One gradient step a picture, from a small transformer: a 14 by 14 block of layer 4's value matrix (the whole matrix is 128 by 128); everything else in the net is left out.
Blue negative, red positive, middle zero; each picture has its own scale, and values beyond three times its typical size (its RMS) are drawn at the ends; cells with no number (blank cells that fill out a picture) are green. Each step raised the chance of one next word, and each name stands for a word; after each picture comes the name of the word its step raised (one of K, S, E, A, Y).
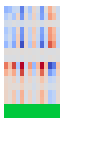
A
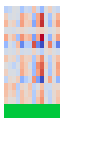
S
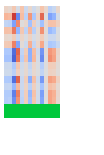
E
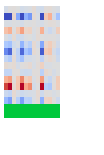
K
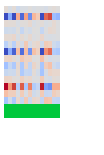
K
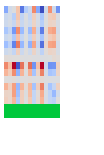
A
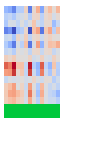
A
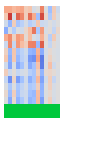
E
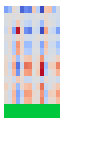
A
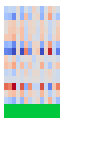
K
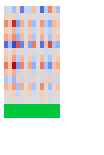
S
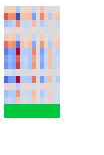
E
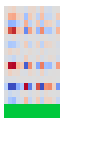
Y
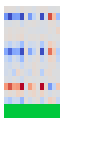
K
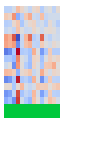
E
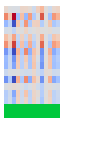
E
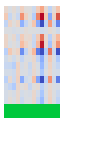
E
